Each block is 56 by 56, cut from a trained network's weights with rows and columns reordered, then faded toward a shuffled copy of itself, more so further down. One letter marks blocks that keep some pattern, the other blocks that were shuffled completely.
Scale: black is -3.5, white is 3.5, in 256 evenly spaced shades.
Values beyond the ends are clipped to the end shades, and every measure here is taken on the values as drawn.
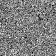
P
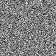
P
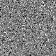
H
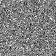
H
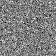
P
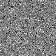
H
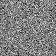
P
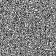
P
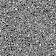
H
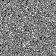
P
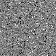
H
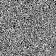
P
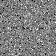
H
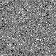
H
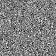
H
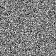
P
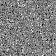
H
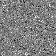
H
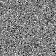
P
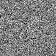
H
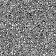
P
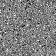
P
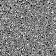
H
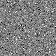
P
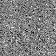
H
